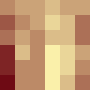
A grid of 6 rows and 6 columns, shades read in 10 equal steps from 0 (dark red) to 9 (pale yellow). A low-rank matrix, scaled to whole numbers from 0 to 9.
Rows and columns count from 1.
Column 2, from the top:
6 5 6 7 5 5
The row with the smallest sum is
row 6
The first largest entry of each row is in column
4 4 4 4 4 4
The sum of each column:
14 34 32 49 43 29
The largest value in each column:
5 7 6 9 8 6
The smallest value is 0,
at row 6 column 1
